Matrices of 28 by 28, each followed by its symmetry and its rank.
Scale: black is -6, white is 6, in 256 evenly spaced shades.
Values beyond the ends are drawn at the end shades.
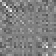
symmetric, rank five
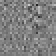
neither, rank five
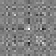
symmetric, rank three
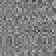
neither, rank five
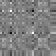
symmetric, rank three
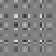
symmetric, rank one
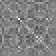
symmetric, rank five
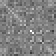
symmetric, rank five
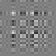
symmetric, rank one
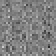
neither, rank five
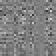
neither, rank three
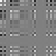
symmetric, rank one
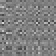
neither, rank three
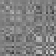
symmetric, rank three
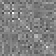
symmetric, rank five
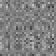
neither, rank three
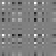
symmetric, rank one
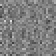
neither, rank five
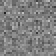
neither, rank five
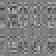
neither, rank three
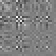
symmetric, rank three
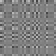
symmetric, rank one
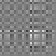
symmetric, rank one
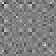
symmetric, rank three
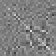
symmetric, rank five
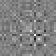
symmetric, rank three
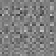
neither, rank three
